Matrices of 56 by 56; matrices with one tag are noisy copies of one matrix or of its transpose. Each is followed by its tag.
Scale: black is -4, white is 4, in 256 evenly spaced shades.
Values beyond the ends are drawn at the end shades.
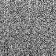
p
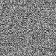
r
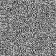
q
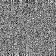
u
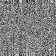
u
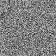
q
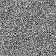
q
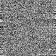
u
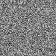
r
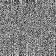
u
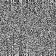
u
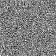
q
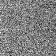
p
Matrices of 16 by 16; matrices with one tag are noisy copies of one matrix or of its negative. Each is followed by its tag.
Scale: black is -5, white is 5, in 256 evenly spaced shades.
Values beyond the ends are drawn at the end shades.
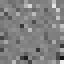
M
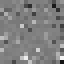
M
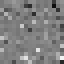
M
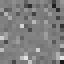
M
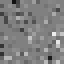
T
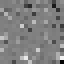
M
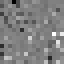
T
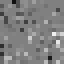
T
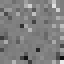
M
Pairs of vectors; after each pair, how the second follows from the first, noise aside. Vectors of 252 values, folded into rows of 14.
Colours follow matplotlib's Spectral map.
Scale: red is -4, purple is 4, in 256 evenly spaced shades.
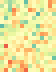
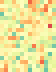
reversed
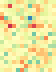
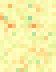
shrunk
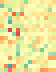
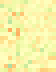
shrunk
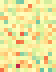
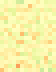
shrunk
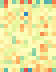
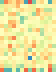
reversed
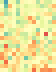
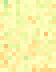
shrunk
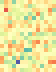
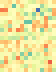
reversed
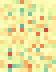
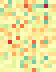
reversed
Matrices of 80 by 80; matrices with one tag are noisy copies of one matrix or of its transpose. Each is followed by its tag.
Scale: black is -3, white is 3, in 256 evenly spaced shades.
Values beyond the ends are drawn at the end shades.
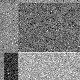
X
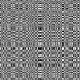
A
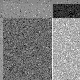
X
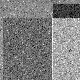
X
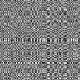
A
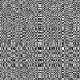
A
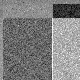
X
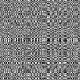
A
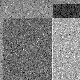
X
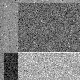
X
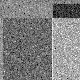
X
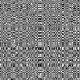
A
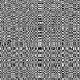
A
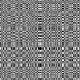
A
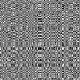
A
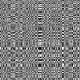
A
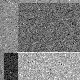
X
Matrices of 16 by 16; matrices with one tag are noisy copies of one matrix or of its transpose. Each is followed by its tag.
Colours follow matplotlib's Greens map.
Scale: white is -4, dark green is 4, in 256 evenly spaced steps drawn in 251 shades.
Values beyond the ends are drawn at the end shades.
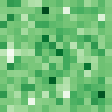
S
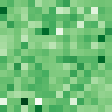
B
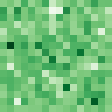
S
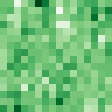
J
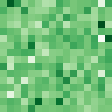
B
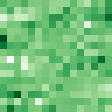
J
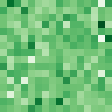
B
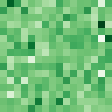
B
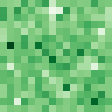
S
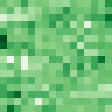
J
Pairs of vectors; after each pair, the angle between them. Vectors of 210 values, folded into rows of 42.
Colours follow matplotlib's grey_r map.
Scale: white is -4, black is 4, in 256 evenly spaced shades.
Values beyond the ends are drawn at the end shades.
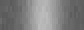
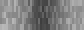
nearly opposite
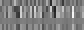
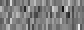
partly opposed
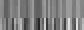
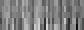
nearly opposite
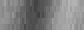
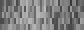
partly opposed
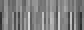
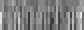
nearly opposite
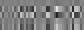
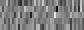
partly opposed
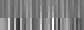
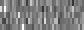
orthogonal
